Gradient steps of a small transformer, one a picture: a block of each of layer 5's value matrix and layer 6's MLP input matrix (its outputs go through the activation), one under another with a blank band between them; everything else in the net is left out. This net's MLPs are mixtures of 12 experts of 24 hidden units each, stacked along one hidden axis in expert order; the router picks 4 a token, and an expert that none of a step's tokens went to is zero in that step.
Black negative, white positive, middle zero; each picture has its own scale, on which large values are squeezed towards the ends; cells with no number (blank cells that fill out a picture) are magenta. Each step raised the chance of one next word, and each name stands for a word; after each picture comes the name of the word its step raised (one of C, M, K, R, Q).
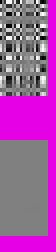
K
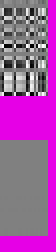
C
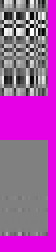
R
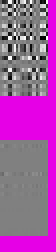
K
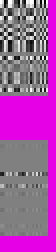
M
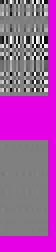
K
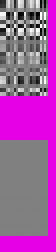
R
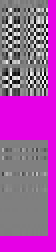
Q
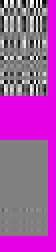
M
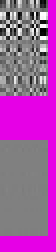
R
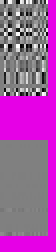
C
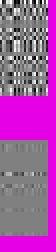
M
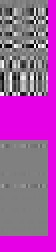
C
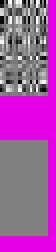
M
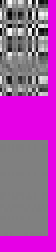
R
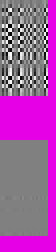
Q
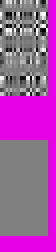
R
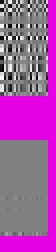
K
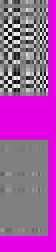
Q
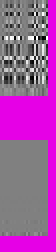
K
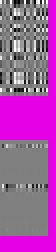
M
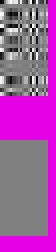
R
